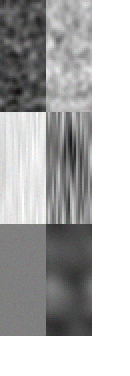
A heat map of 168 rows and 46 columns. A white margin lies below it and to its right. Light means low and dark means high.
It is made of 3 by 2 panels. Panel 1,1: high, blotchy. Panel 1,2: low, blotchy. Panel 2,1: very low, streaked downward, faint in contrast. Panel 2,2: middling, streaked downward, strong in contrast. Panel 3,1: middling, flat. Panel 3,2: high, smooth.
